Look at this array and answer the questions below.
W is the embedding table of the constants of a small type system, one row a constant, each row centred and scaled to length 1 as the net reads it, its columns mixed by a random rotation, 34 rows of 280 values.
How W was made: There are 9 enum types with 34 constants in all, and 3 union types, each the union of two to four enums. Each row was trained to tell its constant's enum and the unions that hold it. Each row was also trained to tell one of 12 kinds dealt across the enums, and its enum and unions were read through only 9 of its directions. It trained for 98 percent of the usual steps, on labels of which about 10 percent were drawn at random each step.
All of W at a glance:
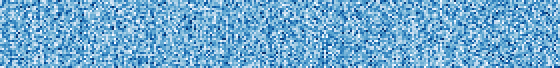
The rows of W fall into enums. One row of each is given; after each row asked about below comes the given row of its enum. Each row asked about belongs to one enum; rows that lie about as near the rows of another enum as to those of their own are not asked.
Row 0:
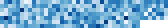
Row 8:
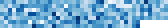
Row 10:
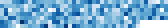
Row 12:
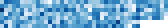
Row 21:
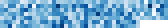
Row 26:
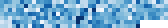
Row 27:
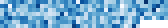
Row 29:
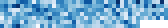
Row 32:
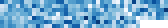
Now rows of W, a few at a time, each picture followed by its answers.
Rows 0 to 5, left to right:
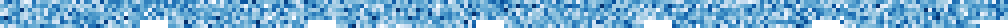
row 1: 29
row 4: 10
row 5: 12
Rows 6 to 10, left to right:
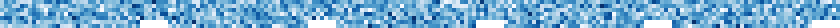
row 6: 0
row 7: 0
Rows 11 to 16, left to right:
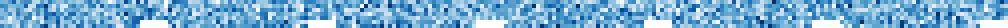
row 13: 21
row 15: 8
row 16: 12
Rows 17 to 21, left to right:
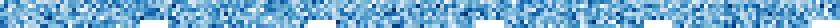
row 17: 10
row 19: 10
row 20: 29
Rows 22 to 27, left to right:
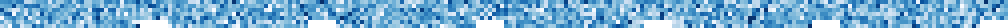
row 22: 12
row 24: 0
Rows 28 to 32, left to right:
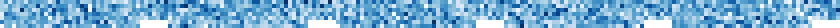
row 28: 32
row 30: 32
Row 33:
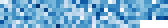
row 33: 27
